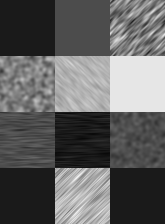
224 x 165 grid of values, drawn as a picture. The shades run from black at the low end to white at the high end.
It is made of 4 by 3 panels. Panel 1,1: very low, flat. Panel 1,2: low, flat. Panel 1,3: middling, slanting up to the right, strong in contrast. Panel 2,1: middling, blotchy. Panel 2,2: high, slanting down to the right, faint in contrast. Panel 2,3: very high, flat. Panel 3,1: low, streaked across, faint in contrast. Panel 3,2: very low, streaked across, faint in contrast. Panel 3,3: low, blotchy, faint in contrast. Panel 4,1: very low, flat. Panel 4,2: high, slanting up to the right. Panel 4,3: very low, flat.
